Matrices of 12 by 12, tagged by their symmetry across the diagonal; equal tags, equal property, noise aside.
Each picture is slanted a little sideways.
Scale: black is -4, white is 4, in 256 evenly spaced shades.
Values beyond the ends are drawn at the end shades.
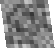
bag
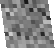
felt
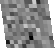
felt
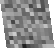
felt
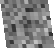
bag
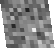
bag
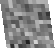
felt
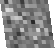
felt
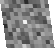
bag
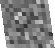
bag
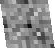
bag
